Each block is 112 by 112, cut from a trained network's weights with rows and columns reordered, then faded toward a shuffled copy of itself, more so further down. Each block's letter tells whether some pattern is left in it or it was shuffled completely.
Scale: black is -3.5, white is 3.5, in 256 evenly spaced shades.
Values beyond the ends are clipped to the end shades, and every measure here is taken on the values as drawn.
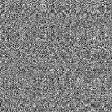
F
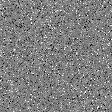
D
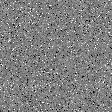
D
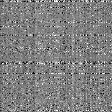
F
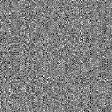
F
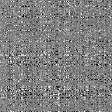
F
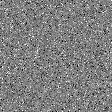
D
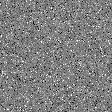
D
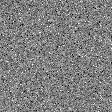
D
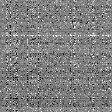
F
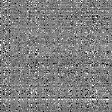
F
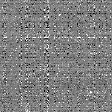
F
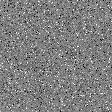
D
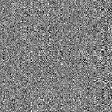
F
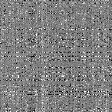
F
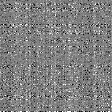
F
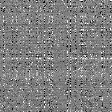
F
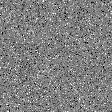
D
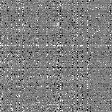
F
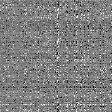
F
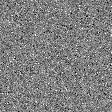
D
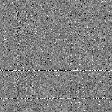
F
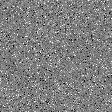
D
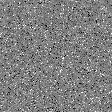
D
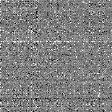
F
